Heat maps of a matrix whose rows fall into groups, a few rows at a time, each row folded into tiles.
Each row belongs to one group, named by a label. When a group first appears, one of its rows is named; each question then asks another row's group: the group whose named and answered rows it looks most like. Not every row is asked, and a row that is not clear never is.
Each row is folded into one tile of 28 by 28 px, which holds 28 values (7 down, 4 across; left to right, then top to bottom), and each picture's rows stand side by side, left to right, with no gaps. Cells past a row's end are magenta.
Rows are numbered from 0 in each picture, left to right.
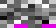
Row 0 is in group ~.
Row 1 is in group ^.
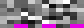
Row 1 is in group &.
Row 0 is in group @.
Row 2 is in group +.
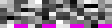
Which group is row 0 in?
~
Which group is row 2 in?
~
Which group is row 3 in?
+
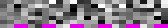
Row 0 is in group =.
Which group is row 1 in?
&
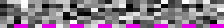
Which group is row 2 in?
~
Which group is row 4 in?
@
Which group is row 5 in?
&
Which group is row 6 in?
=
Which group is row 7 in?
^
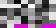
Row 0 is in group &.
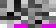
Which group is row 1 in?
+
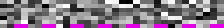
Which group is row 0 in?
+
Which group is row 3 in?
&
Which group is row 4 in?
&
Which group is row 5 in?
@
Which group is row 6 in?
&
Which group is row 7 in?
~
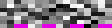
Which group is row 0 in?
@
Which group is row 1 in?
~
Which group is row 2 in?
^
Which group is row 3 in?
+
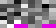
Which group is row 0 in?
~
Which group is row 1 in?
=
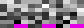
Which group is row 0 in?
^
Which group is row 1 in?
+
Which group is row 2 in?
+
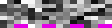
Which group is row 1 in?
~
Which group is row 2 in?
^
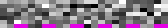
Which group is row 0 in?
~
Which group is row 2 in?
=
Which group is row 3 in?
+
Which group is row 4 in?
@
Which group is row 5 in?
^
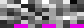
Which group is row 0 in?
&
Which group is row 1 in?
^
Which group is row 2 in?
@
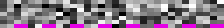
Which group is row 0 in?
=
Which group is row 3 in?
=
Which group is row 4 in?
+
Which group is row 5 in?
^
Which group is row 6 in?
^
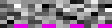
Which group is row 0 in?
+
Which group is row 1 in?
=
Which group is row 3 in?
=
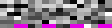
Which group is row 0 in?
=
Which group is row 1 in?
^
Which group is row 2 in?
&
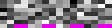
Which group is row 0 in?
^
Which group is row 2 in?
@
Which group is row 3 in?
&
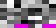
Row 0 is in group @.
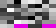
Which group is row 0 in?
~
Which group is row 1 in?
+
